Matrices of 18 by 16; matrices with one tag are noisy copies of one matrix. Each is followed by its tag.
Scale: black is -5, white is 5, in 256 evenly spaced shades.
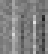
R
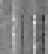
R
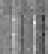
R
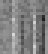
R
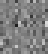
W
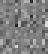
W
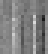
R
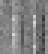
R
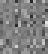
W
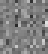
W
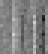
R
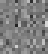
W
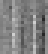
R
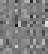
W
